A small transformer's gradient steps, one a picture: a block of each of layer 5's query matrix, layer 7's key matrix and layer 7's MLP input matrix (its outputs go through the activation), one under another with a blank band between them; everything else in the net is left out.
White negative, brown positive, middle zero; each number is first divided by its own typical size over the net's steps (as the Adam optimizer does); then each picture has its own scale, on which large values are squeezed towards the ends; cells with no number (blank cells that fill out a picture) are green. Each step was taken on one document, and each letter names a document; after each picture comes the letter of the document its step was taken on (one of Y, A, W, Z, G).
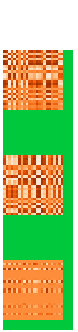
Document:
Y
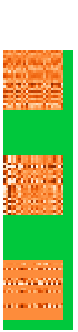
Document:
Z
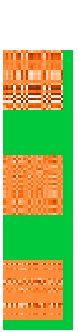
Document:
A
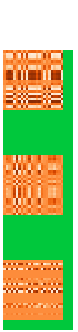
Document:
Z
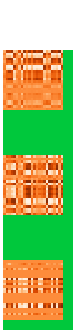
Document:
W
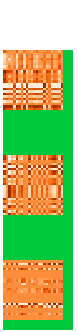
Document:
Z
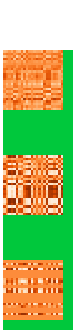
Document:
W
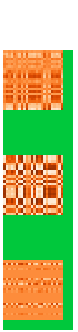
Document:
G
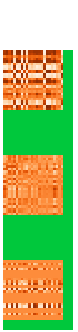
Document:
W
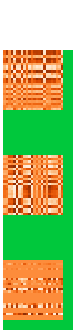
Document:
W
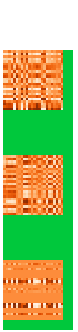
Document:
Y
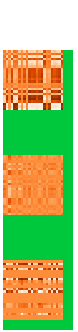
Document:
G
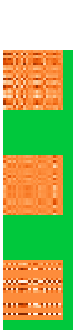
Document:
A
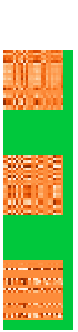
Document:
A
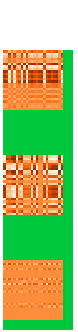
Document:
Z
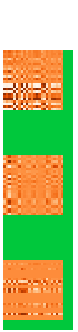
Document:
A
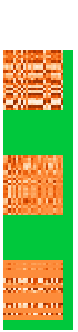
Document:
W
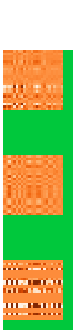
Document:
A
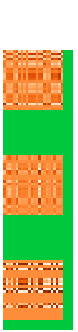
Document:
G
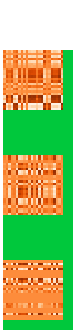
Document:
G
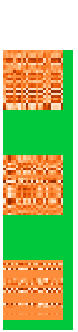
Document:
Z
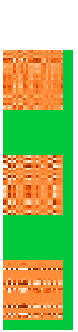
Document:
A
